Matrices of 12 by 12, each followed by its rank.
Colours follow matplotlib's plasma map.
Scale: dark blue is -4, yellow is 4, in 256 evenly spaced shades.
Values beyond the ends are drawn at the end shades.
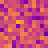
full rank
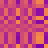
one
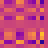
one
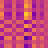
one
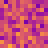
full rank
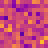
full rank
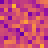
full rank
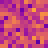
full rank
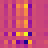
one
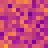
full rank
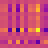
one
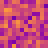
full rank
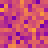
full rank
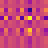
one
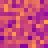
full rank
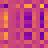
one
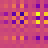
one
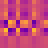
one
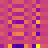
one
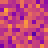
full rank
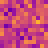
full rank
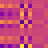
one
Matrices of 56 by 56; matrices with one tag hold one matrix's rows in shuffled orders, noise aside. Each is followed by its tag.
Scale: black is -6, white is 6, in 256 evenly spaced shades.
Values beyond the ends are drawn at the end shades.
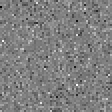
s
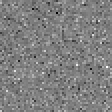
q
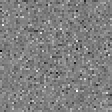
s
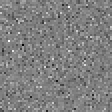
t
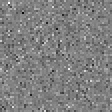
t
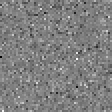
s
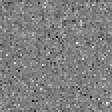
q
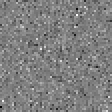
s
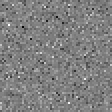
t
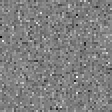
s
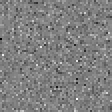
s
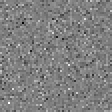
t
